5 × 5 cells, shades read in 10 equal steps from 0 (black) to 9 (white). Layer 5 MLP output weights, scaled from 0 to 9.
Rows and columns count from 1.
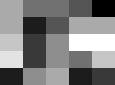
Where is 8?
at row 4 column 1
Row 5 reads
1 5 6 1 2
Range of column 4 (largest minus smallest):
8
